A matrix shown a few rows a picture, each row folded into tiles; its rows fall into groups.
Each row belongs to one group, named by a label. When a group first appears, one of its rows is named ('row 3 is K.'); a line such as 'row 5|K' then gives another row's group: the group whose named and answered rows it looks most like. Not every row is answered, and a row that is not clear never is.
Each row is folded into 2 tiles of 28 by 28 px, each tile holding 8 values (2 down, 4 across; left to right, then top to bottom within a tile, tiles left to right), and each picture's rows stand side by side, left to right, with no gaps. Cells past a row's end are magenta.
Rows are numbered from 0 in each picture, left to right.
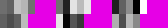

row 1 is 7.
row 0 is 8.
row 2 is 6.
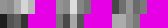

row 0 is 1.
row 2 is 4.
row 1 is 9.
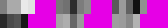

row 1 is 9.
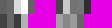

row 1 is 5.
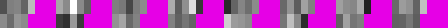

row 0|6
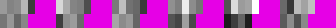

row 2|5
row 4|1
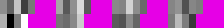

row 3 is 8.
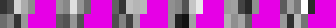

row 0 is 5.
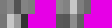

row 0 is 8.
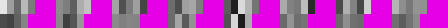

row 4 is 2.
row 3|2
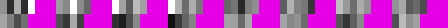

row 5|5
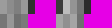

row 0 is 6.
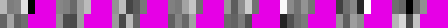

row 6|6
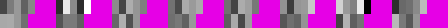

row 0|4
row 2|2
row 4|2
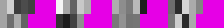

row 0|5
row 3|2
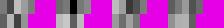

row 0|2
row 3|4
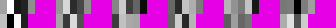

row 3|2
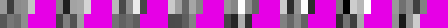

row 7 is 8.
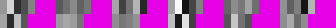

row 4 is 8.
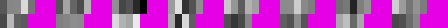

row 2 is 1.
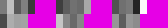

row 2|6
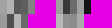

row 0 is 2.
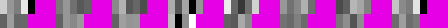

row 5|1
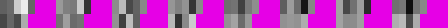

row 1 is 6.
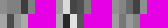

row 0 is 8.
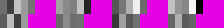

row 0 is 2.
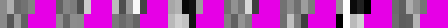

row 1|6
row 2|1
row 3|8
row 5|8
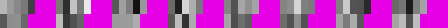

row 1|7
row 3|2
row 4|7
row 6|5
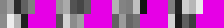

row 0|8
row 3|7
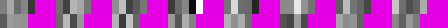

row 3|6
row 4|5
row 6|5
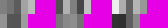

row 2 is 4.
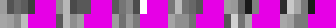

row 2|6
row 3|5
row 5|5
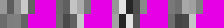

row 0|1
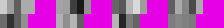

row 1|8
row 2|7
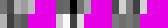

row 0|7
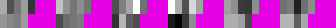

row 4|8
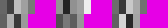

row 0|2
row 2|2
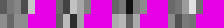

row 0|6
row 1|2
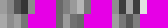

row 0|8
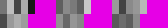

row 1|6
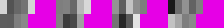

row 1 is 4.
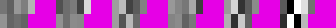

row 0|7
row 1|6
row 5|2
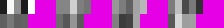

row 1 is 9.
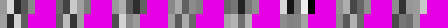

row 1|2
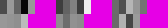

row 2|2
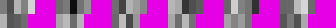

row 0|7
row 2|2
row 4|5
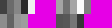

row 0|6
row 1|1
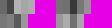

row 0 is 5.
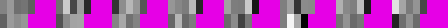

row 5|8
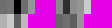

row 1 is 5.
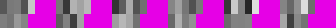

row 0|6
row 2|4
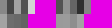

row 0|7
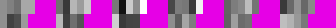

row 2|7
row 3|6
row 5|4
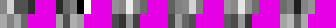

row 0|5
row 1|6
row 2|9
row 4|9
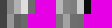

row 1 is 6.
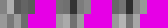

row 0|5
